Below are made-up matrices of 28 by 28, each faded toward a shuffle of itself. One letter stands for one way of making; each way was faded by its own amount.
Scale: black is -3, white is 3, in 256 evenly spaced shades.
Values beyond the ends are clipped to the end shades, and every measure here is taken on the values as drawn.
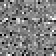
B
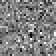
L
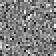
L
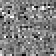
B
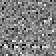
B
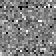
B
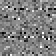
B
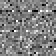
B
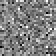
L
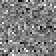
B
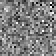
L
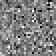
L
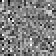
L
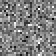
L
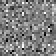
L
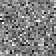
B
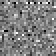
B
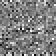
B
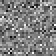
B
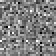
B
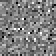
B
